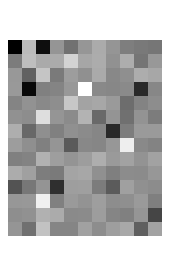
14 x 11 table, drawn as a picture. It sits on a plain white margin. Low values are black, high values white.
No row or column stands out. The bottom middle is the calmest part. The top left is the ninth with the lowest average. The top middle is the ninth with the highest average. The top left is the roughest part.
